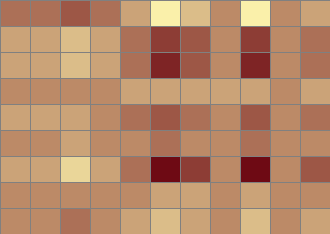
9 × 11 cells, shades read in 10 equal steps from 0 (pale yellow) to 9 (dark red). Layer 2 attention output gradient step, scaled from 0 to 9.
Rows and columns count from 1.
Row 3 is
3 3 2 3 5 8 6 4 8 4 5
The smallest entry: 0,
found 2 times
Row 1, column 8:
4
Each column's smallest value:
3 3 1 3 3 0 2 3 0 4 3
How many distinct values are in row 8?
2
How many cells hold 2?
5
